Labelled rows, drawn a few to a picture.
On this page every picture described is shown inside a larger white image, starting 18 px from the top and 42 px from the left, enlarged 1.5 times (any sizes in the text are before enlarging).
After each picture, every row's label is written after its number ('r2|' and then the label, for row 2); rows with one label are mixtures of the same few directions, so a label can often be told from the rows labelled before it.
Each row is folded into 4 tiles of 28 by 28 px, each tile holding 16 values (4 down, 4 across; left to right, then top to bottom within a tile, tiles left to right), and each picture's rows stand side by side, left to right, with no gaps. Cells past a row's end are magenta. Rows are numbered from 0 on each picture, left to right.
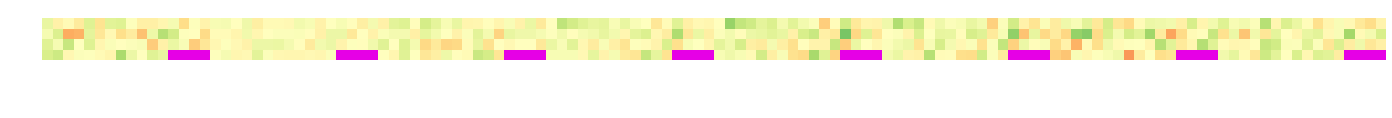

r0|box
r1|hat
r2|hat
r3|hat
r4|hat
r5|hat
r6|box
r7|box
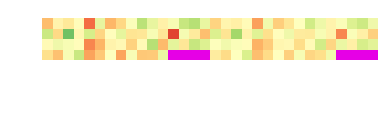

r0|box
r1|box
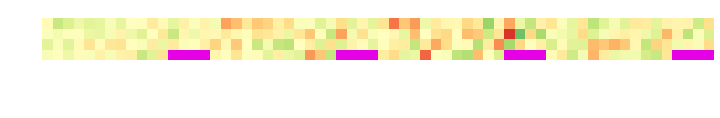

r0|hat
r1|hat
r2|hat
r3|hat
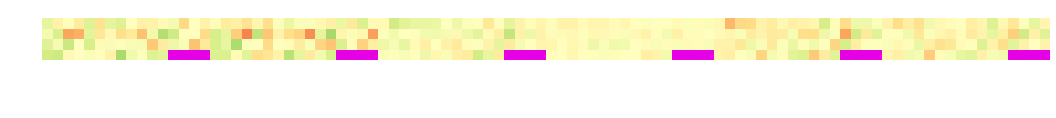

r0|box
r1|box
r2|hat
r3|hat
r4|hat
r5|hat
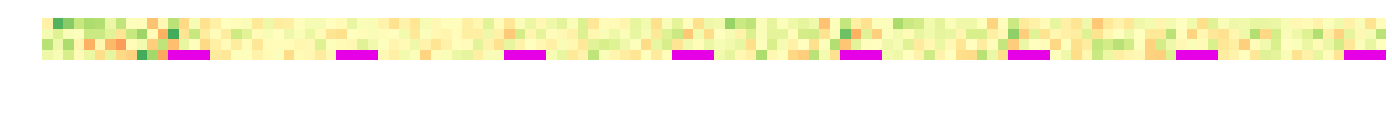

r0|hat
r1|box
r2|hat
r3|hat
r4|hat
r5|hat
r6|hat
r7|box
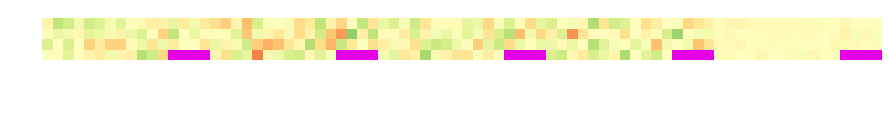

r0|hat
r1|hat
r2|hat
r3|box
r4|hat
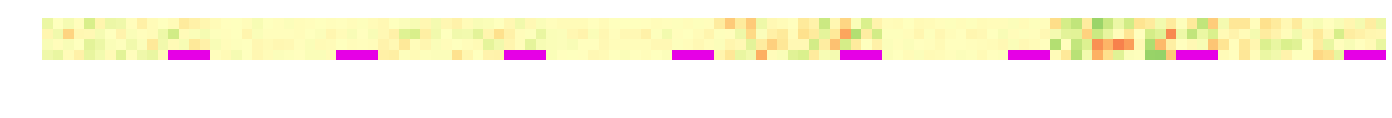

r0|box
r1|hat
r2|box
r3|box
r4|hat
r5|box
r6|hat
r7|hat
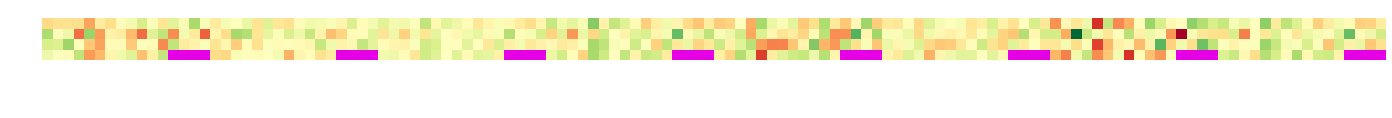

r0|box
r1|box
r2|box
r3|box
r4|hat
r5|hat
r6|box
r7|box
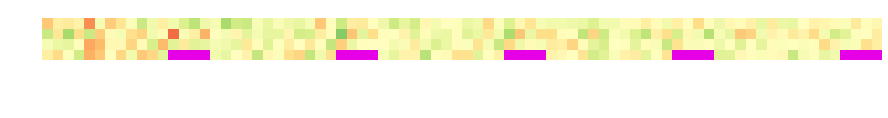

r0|box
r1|hat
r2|hat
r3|box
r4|box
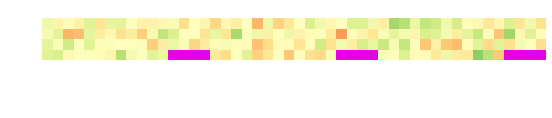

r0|box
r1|box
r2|hat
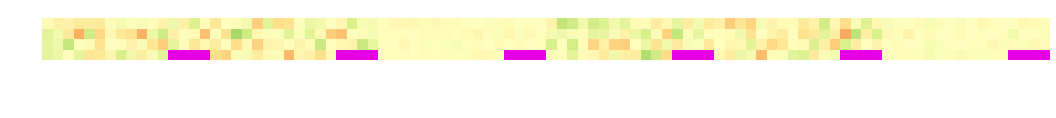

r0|box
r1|box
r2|hat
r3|hat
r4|hat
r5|box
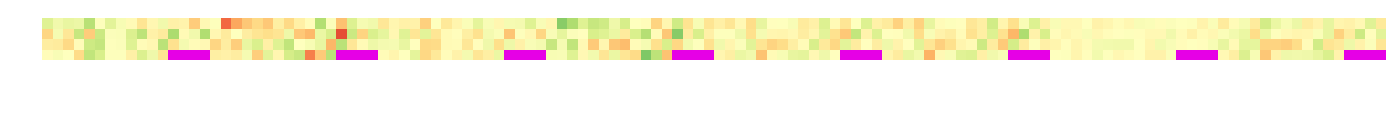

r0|box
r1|hat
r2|box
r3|hat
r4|hat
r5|hat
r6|hat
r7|hat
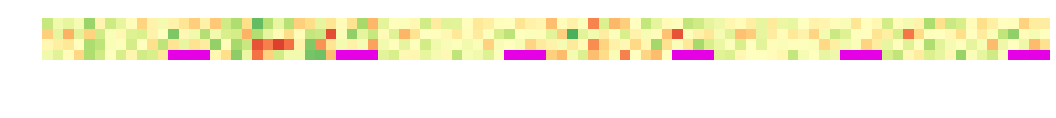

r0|box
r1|hat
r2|box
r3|box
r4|box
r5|box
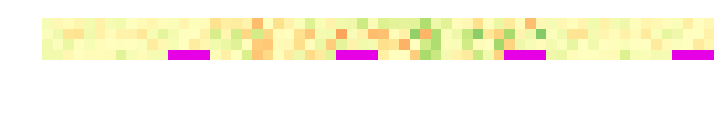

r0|box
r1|box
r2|box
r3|box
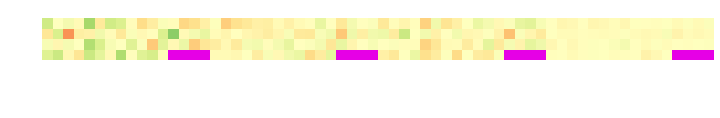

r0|box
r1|hat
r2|box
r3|hat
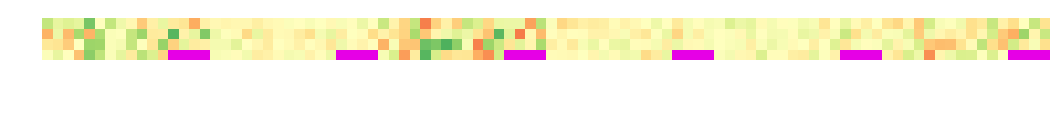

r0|box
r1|box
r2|hat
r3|hat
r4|hat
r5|hat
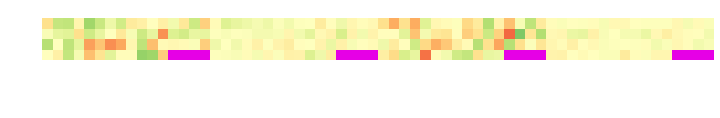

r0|hat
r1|hat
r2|hat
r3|box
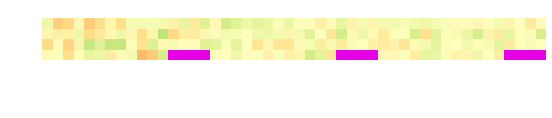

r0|hat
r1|hat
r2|box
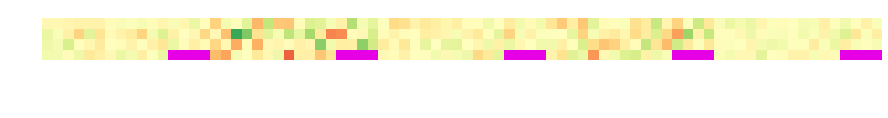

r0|box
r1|box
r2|hat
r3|hat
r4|hat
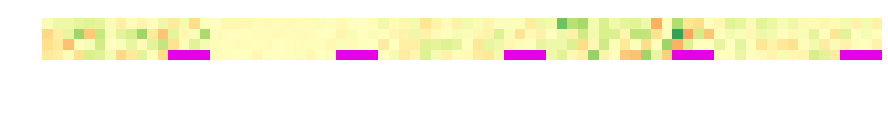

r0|box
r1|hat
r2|hat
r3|hat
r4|hat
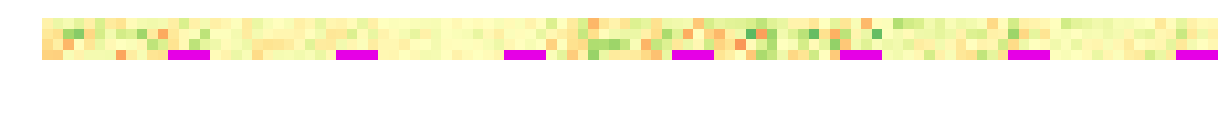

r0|box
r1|hat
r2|box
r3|hat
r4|box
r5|hat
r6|hat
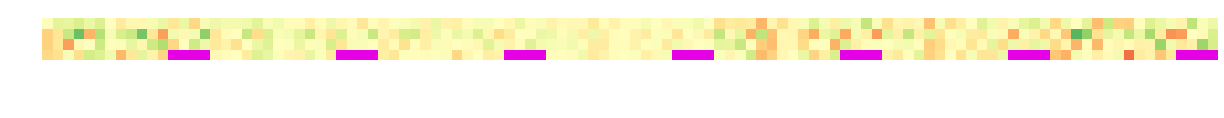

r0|box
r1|box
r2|box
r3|box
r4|box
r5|box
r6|box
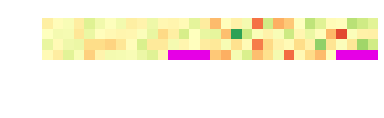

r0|hat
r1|box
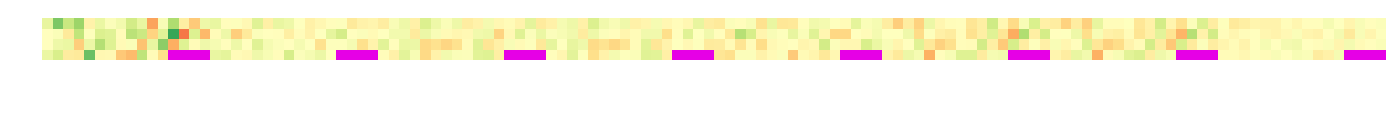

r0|hat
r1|box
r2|hat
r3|hat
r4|box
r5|hat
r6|hat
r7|hat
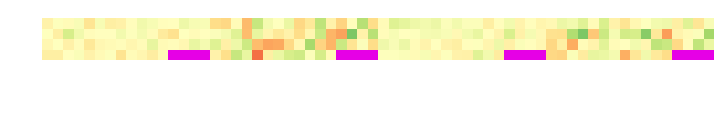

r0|box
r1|hat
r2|hat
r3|box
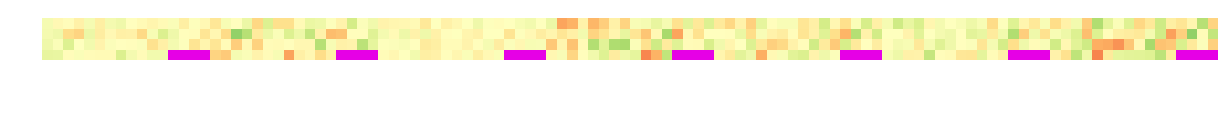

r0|box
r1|box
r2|box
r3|hat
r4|hat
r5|hat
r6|hat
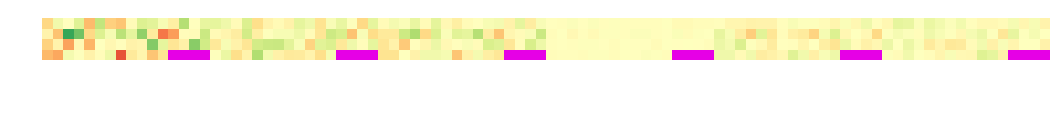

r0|box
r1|hat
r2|box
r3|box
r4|box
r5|hat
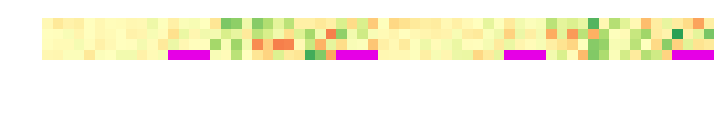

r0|hat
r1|hat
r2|hat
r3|box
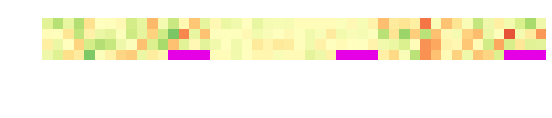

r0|hat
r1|hat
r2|box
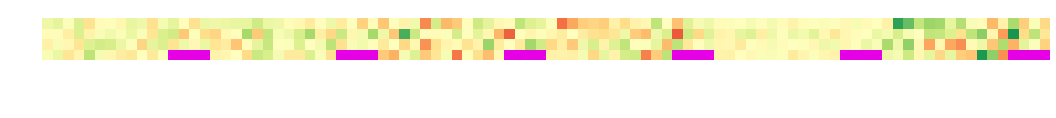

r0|hat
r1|box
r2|box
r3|hat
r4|box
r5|hat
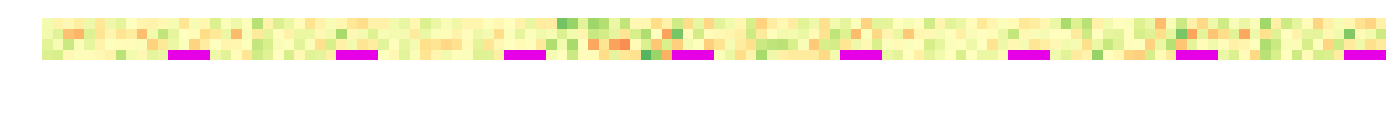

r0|box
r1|box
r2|hat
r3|hat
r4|hat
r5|box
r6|hat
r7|box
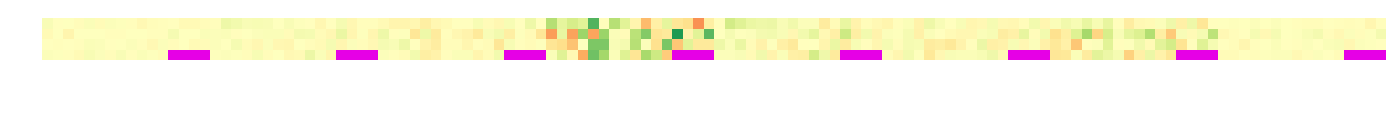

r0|box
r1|hat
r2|box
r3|box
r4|hat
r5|hat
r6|box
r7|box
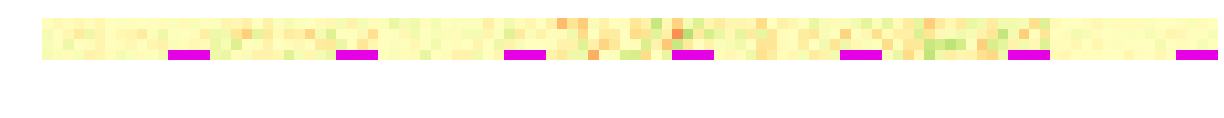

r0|box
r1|box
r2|hat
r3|hat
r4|box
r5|hat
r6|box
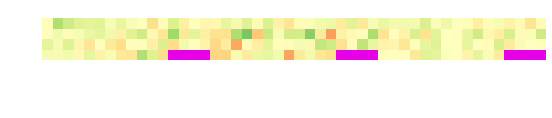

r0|hat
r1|box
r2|box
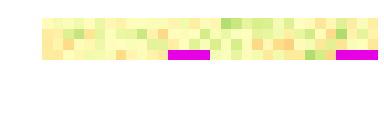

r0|box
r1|hat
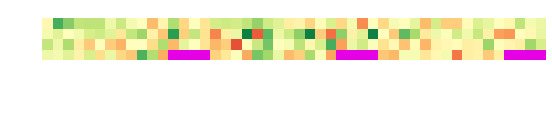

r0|hat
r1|box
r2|box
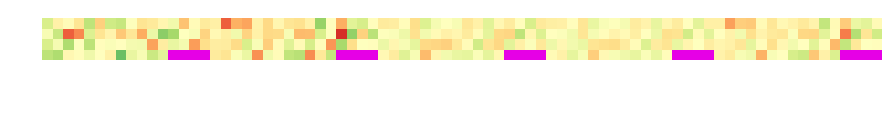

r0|box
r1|hat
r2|hat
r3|hat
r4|hat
